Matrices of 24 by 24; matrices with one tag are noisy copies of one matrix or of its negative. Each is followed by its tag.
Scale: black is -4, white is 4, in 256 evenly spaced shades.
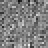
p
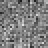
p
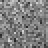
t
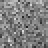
t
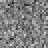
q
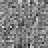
p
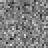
q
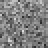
t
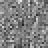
p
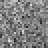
t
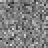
q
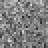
t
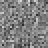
p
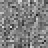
p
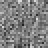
p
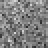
t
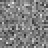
q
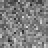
t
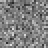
q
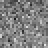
t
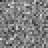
q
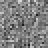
p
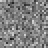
q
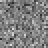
q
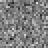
q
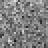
t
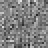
p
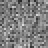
p
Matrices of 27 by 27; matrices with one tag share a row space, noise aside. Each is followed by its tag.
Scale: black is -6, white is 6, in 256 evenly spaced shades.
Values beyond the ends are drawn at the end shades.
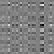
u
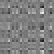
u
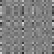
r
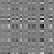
u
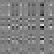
u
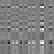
u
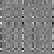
r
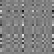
r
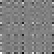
r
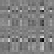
u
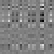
u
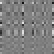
r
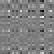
u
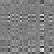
u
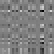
u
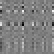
r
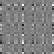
r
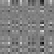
u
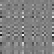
r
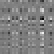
u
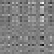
u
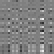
u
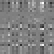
u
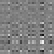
u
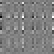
r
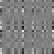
r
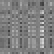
u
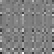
r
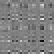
u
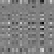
u
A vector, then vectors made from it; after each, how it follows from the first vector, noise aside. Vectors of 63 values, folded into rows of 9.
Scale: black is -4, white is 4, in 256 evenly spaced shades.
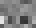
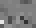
partly zeroed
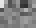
wrapped around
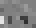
partly zeroed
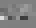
partly zeroed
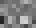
negated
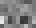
copied
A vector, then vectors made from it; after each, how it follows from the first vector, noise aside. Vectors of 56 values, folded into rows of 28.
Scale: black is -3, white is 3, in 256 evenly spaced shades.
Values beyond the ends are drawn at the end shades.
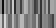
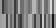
reversed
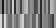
copied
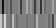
partly zeroed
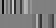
partly zeroed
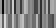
copied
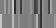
partly zeroed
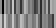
copied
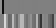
partly zeroed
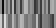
copied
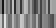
copied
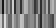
copied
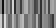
copied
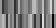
reversed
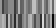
reversed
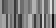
reversed
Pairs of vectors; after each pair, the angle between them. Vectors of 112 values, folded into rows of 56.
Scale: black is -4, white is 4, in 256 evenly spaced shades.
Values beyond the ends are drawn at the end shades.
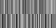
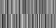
nearly parallel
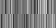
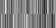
nearly opposite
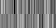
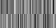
partly opposed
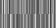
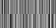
nearly opposite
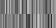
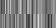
nearly parallel
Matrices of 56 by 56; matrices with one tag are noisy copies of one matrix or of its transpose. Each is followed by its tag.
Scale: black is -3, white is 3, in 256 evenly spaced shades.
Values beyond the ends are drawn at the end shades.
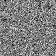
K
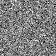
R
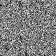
K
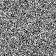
R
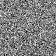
R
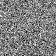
R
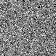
R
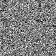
K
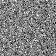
R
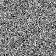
R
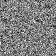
K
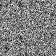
K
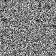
K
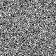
R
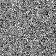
R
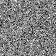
R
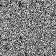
K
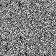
K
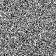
R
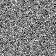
R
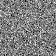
R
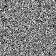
K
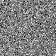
R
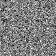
K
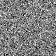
R
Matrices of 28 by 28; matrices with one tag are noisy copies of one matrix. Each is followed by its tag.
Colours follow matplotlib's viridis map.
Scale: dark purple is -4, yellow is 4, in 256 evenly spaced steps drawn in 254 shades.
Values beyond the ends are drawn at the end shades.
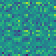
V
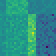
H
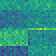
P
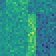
H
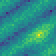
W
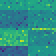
P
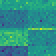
P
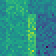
H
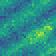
W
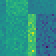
H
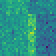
H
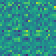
V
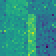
H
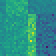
H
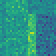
H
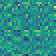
V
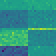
P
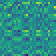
V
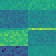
P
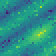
W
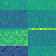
P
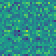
V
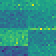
P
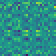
V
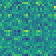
V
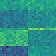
P
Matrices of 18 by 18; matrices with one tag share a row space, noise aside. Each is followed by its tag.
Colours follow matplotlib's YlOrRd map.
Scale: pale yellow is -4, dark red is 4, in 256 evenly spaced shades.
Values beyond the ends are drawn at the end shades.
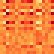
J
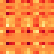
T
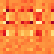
J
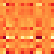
J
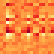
T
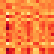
T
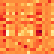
J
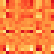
J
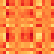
J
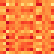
J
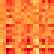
T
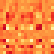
J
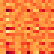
T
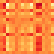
J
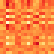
T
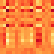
J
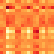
T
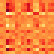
T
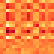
T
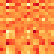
T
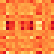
J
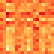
T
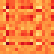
J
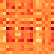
J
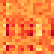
J
